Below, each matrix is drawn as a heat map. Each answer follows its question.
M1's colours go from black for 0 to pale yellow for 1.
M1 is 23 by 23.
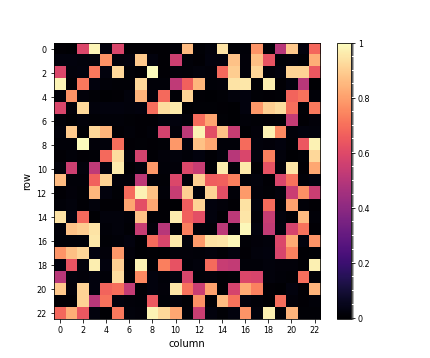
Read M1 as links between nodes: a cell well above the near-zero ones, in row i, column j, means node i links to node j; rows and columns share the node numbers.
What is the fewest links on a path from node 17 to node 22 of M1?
2
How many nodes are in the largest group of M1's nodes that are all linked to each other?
5
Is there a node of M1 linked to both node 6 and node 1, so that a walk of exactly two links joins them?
no
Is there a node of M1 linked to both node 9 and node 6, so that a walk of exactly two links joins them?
no
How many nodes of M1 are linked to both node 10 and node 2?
6
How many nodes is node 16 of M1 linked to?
11
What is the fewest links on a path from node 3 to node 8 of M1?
2
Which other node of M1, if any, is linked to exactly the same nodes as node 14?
node 3
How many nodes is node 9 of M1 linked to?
7
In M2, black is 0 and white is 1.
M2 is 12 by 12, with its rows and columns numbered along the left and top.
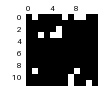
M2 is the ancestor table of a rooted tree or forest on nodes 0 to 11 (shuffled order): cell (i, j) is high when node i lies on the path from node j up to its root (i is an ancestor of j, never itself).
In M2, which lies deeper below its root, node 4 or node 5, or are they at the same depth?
node 5
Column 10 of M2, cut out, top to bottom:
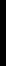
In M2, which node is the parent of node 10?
11
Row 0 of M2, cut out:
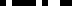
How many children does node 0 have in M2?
2
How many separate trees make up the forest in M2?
3
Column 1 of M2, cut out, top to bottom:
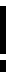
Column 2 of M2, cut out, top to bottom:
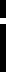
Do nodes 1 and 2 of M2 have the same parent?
no
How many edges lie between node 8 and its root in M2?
2
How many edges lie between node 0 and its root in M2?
0
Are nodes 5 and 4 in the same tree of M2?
yes
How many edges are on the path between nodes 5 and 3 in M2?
2
